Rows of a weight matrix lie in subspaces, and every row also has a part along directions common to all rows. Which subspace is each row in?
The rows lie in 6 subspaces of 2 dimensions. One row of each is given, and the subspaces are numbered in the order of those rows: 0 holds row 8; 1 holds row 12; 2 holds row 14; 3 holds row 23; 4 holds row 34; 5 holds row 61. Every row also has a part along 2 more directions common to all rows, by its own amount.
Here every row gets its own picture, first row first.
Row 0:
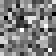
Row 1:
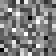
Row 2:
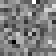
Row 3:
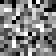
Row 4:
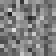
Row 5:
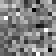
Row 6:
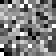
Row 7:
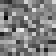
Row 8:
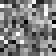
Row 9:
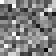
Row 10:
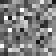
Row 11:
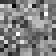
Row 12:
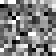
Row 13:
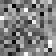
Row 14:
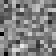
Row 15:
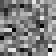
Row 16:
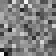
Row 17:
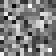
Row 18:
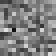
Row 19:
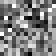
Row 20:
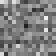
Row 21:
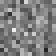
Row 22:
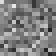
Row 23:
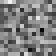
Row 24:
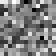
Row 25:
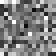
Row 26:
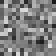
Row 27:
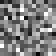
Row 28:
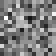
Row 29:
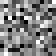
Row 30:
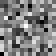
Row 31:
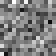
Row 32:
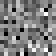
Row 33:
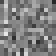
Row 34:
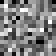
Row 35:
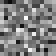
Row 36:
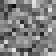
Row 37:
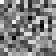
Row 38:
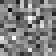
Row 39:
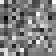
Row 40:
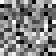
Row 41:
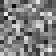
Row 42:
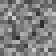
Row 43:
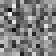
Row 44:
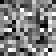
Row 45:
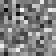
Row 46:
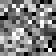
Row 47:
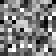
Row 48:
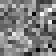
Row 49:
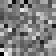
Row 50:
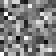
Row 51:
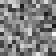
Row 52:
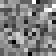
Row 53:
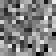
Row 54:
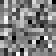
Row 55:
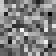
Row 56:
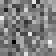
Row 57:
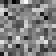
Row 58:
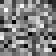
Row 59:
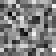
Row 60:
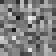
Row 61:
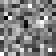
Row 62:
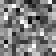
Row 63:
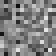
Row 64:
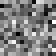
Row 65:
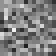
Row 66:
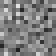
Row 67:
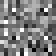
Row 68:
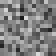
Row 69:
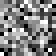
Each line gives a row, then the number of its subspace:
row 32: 4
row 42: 1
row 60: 1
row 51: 2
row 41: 5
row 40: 0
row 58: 3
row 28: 1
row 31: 4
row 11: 0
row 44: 3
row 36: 3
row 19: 0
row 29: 2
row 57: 5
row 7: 3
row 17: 5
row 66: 2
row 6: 4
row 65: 3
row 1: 1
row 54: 4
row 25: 5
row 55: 5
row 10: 2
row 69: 4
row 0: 1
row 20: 5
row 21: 1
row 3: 0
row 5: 5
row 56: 0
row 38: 1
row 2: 0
